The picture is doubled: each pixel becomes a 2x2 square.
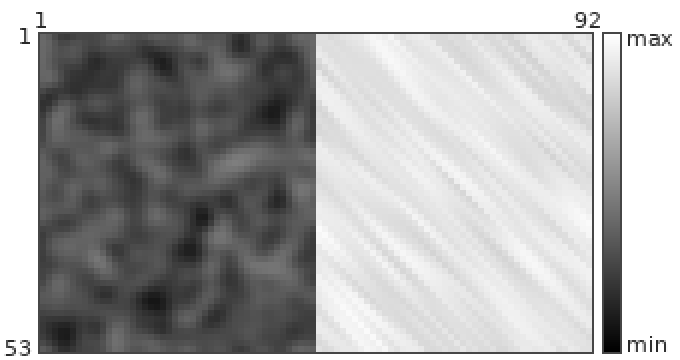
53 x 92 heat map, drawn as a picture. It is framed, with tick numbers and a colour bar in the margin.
It is made of 1 by 2 panels. Panel 1,1: low, blotchy. Panel 1,2: very high, slanting down to the right, faint in contrast.
